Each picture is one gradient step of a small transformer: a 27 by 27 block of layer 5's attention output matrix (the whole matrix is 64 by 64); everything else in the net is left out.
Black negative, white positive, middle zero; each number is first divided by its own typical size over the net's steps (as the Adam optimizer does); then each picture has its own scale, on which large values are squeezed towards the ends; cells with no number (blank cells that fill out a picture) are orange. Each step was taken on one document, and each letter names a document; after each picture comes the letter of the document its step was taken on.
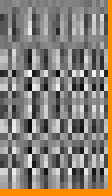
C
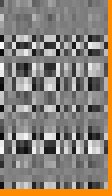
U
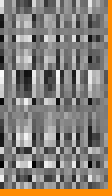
U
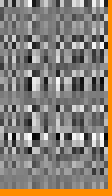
C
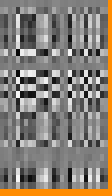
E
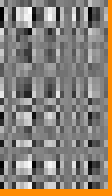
U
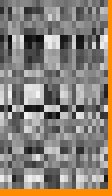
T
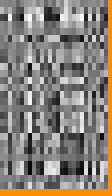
T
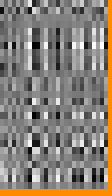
C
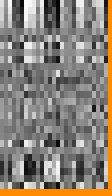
T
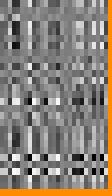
C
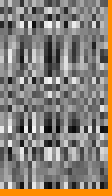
T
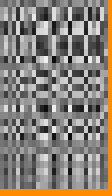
E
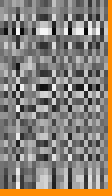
E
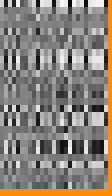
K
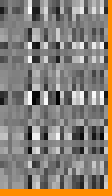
C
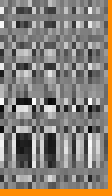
U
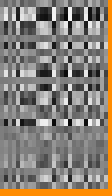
E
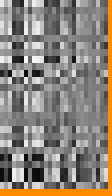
T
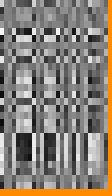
U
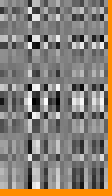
C
